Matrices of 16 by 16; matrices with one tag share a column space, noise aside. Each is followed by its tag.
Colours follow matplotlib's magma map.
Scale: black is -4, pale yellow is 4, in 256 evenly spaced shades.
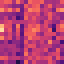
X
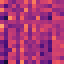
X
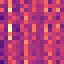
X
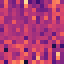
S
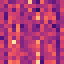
X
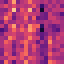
X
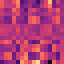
S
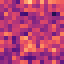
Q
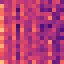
X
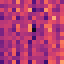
X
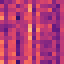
X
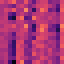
X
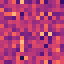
Q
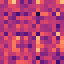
Q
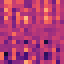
S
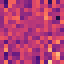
S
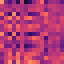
Q
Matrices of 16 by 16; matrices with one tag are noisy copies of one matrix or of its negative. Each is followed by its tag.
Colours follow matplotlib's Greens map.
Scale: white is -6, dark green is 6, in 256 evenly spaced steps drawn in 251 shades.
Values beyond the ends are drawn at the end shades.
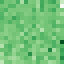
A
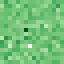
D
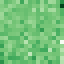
A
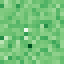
D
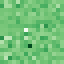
D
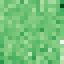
A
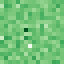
D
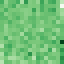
A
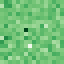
D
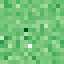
D
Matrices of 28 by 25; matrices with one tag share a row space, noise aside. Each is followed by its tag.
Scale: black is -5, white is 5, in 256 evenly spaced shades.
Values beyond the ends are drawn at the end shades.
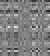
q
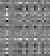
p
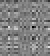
q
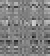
q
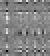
p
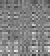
q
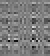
q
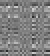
q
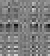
q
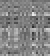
q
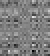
q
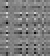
p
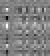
p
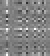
p
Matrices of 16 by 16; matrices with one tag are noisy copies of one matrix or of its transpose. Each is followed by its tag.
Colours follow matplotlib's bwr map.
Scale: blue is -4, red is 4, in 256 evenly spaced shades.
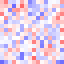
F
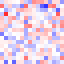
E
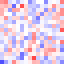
F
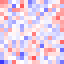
F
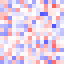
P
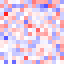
E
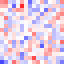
F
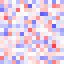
P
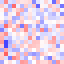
E
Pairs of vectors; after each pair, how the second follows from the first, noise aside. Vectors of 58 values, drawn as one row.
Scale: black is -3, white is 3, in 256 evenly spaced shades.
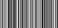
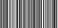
negated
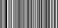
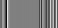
partly zeroed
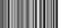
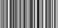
negated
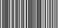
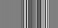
partly zeroed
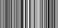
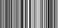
copied
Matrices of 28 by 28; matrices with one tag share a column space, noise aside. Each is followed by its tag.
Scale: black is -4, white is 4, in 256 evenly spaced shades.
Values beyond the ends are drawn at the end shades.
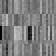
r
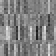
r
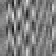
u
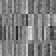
r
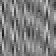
u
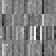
r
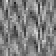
u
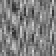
u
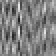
u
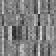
r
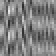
u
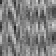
u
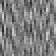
u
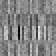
r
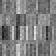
r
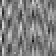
u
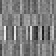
r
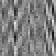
u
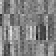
r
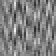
u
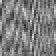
u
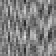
u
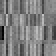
r
